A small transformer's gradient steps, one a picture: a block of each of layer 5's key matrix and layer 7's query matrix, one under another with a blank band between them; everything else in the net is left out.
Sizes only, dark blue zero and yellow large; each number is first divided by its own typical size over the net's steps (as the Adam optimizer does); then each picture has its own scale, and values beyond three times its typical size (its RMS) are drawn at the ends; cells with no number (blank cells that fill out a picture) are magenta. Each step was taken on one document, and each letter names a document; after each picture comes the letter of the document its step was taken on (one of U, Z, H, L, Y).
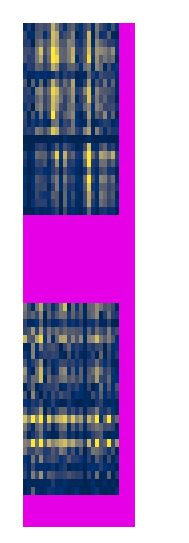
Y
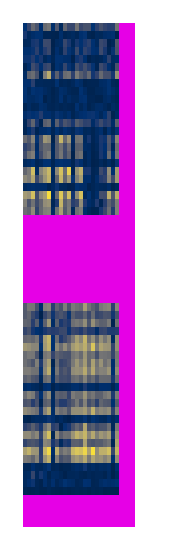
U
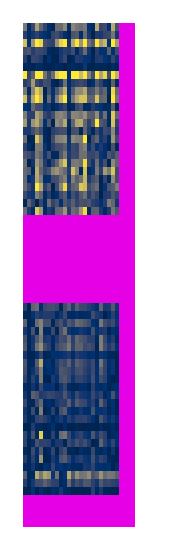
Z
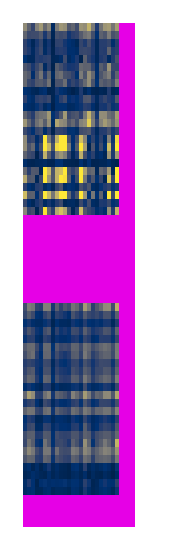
U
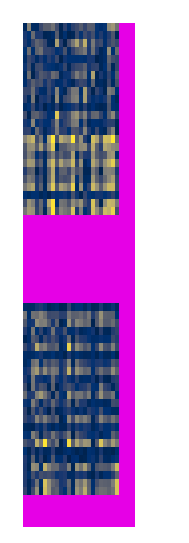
Z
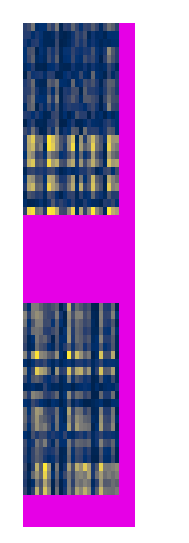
Z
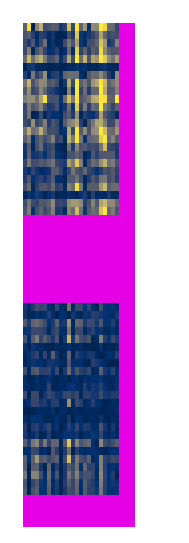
Z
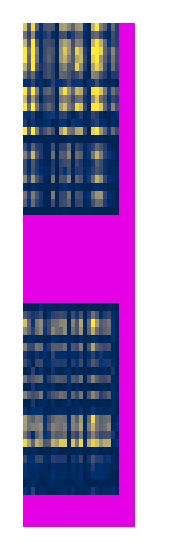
Y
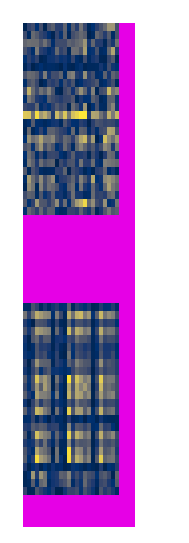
Z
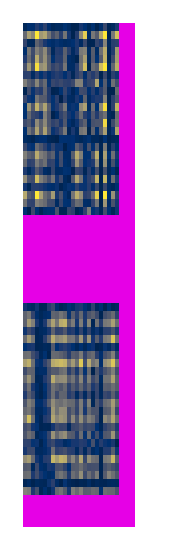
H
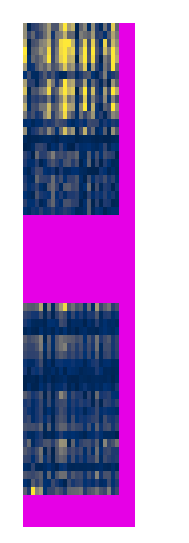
Y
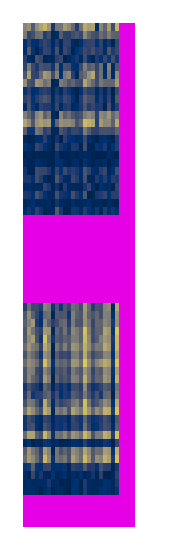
U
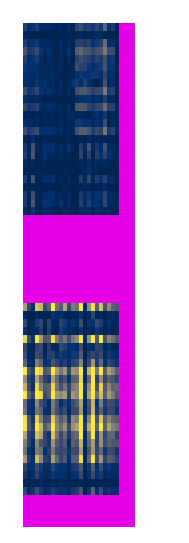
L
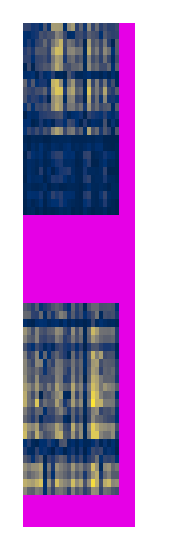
Y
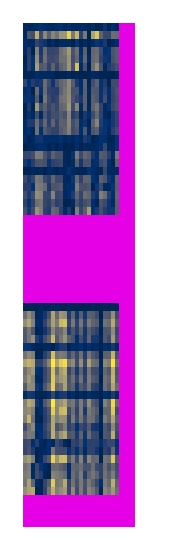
H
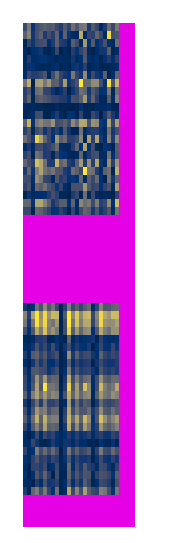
Z
